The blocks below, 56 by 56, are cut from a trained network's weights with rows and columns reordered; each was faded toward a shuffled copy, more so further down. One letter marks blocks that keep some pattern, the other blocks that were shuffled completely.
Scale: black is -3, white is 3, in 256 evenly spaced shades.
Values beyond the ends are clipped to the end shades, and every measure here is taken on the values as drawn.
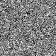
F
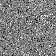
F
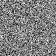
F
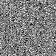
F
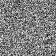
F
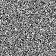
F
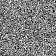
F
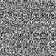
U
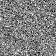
F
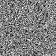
F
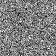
F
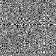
U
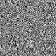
U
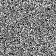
F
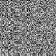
U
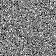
F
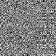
U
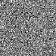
U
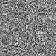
U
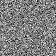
F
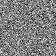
F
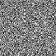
U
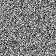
F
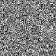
U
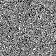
F
